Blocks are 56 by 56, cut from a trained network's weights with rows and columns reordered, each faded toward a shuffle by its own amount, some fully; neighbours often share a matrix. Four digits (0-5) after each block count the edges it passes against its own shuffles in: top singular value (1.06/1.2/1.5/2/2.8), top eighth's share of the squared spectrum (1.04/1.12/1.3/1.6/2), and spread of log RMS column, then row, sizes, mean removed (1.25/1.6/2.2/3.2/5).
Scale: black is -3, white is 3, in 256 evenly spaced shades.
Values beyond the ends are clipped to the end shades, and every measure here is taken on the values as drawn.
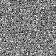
2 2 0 1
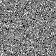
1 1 0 0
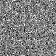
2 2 0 0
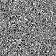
2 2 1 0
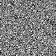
2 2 1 1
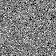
1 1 0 0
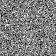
1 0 0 0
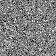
1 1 0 0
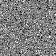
2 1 0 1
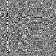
4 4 1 2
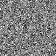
2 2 0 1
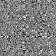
3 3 1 2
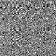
3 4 2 2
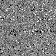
2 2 0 1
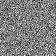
0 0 0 0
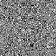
3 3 1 1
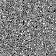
2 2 0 0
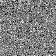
2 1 0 1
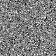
0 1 0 0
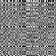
5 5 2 4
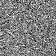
0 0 0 0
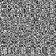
4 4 1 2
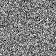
0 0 0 0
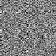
4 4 1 1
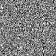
3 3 1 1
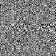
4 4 2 2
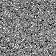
2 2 0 0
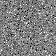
1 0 0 0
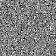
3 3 1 1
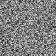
3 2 0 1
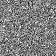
0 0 0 0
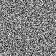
0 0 0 0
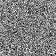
2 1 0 0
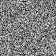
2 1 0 0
